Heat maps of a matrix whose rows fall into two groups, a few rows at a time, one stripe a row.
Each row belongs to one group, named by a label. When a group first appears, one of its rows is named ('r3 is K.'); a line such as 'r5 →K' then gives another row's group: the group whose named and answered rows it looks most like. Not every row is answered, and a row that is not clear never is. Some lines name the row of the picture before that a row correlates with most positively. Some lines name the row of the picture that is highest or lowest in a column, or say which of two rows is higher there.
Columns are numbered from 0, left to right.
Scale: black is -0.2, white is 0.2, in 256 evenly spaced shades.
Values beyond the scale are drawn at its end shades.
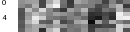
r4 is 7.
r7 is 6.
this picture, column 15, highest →4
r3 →7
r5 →6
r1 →6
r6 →7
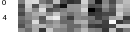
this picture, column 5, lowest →1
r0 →7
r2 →7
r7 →6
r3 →7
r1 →7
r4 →6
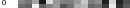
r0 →6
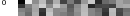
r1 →7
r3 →6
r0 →7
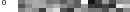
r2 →6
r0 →7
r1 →7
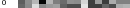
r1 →7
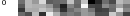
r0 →7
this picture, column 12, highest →1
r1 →7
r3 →6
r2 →7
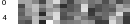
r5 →6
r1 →7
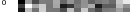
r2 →7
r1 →7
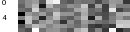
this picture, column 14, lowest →7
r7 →6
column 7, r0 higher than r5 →No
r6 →7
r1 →6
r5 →7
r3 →7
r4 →6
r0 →6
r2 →6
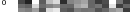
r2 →6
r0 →6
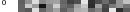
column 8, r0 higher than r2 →No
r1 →6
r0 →7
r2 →6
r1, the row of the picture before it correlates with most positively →2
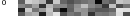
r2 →7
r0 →7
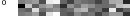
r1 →7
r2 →6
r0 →6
